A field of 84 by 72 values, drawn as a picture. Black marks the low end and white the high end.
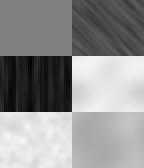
It is made of 3 by 2 panels. Panel 1,1: middling, flat. Panel 1,2: low, slanting down to the right, faint in contrast. Panel 2,1: very low, streaked downward, faint in contrast. Panel 2,2: very high, smooth, faint in contrast. Panel 3,1: very high, blotchy, faint in contrast. Panel 3,2: high, smooth, faint in contrast.
